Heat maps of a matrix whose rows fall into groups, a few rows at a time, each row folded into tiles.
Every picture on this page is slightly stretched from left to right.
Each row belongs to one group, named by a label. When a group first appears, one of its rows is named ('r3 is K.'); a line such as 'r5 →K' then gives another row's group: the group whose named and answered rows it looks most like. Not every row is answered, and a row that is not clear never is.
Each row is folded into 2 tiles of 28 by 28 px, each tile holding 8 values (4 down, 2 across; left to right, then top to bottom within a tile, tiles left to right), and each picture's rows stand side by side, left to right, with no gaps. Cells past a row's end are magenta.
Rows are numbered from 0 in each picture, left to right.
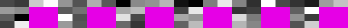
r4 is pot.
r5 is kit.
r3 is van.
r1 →pot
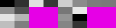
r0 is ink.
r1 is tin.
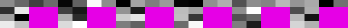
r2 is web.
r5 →tin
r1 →ink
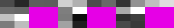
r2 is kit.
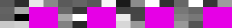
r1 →web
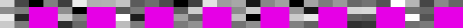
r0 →tin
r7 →pot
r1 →web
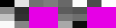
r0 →ink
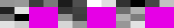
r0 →tin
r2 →van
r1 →ink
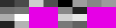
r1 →web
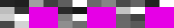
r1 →web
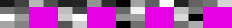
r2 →kit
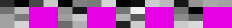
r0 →van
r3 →ink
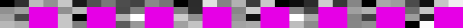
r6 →van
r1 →tin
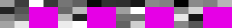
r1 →tin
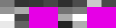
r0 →tin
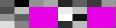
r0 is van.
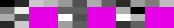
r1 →pot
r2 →web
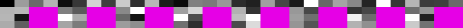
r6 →pot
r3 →kit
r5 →web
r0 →kit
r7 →tin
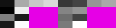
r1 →van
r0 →kit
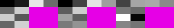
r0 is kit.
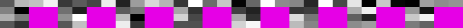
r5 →pot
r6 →tin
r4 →ink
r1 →web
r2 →ink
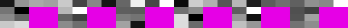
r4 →tin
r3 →ink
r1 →tin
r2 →web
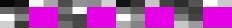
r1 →kit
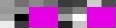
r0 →tin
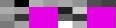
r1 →tin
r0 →van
